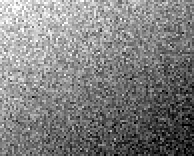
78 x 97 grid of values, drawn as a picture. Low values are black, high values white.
Fine speckle covers the field. On average the colour sits 50% of the way up the scale. The ninth with the lowest average is the bottom right. Values rise toward the top left. Neither half mirrors the other. No single row or column stands out from its neighbours. The top left is the ninth with the highest average.
